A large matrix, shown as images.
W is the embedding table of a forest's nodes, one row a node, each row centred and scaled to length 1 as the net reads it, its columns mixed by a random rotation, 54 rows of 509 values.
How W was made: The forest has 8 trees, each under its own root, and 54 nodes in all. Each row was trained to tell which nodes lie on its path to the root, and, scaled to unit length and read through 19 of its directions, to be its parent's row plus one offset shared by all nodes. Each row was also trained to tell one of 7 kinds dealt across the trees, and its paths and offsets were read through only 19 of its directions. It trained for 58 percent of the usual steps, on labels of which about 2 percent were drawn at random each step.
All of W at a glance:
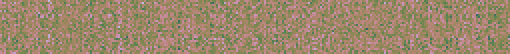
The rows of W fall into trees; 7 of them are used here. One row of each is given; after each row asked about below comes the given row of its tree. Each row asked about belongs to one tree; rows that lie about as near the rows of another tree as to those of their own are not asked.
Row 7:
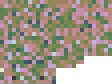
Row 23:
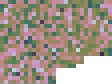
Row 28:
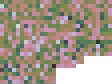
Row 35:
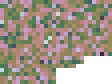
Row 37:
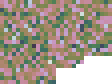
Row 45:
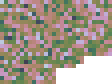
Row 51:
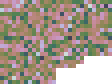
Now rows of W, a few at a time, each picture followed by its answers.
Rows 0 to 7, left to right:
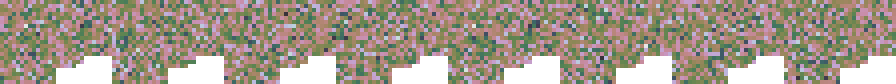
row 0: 51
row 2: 51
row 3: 35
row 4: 51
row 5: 35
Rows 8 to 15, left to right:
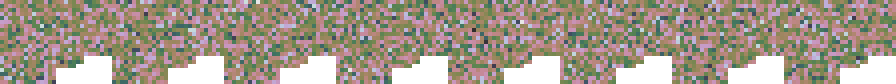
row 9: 45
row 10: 51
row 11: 23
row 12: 37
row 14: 7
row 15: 7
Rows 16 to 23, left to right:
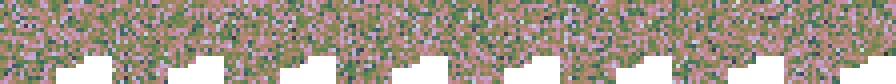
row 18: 35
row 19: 7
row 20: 35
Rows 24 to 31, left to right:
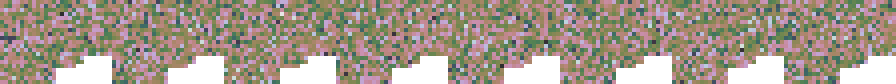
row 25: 35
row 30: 28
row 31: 35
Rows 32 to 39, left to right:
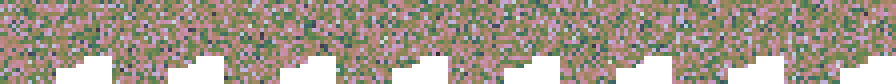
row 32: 51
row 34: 51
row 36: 23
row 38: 7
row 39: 7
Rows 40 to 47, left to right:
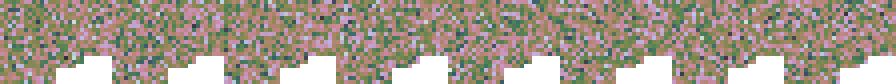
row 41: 45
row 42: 7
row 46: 35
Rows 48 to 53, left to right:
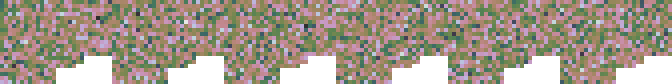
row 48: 7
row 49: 37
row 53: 51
